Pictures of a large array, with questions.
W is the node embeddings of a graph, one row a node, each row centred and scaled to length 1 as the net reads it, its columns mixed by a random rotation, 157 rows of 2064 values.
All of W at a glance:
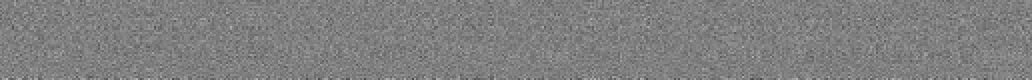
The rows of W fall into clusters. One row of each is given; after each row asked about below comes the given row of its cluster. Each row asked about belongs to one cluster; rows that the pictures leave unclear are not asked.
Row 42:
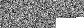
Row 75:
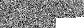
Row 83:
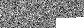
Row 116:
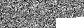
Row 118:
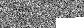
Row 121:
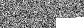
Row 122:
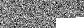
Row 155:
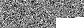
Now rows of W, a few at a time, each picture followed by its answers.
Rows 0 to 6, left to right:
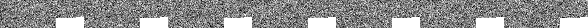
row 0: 116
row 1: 116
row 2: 121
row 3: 83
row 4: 118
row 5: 83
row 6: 75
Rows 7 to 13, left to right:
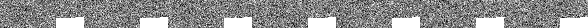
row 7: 118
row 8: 83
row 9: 155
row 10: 121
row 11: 116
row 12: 75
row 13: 75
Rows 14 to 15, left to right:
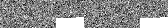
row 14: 122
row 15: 83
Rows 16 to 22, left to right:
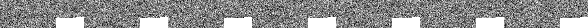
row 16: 121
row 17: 75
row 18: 42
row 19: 118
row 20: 75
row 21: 83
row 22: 42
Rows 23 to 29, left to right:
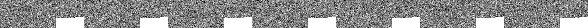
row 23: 118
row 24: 42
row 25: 121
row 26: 42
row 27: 83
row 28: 118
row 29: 118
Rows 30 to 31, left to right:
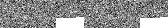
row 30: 122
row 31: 122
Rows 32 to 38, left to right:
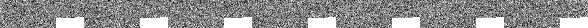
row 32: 155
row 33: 116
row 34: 122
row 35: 121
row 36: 83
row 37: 83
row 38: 75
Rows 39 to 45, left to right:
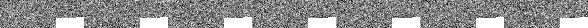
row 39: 83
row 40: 75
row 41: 155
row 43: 42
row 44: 42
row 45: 118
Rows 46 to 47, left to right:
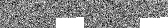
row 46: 83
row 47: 75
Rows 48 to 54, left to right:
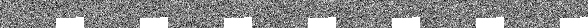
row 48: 122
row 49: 83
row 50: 75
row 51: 75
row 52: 116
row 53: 116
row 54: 116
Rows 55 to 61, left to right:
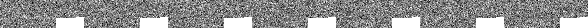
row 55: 122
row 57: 116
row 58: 75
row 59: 116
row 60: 42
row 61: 121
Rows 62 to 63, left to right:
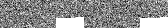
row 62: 118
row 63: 75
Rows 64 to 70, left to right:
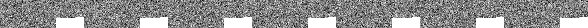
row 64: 155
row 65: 83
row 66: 155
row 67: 121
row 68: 121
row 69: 42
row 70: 118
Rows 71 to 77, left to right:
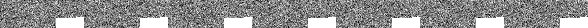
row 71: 116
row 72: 75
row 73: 155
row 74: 42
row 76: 75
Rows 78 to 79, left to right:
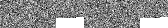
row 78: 42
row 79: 155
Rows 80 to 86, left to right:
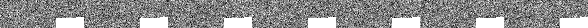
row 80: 83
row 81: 121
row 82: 75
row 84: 75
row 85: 42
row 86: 116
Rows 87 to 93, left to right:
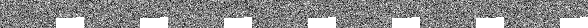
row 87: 121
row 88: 42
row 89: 122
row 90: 116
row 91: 118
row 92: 155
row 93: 116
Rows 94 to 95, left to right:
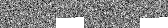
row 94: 118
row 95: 118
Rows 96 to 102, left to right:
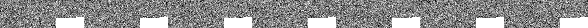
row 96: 116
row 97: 42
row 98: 155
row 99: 116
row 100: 121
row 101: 42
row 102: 121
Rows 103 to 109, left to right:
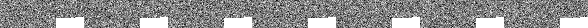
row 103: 118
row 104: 116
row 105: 122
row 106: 116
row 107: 121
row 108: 122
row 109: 83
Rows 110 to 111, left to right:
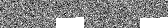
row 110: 122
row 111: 155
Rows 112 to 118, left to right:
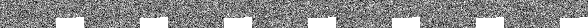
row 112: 121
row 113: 121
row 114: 121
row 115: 116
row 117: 75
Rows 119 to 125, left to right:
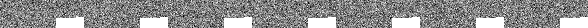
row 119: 122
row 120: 83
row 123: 121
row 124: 155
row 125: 83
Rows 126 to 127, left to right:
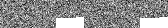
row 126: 122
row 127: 118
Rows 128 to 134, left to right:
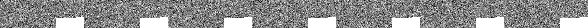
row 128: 75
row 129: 116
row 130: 42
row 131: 42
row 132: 121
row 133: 155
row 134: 155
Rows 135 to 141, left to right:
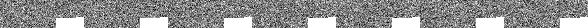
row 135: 122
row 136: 83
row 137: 116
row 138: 75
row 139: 75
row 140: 116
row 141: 75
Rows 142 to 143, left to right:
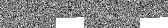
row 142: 83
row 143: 122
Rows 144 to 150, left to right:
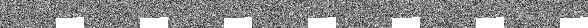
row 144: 121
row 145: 155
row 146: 42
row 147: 118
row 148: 75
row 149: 75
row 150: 122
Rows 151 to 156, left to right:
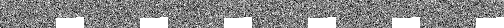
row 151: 121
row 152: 155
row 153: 118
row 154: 118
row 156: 75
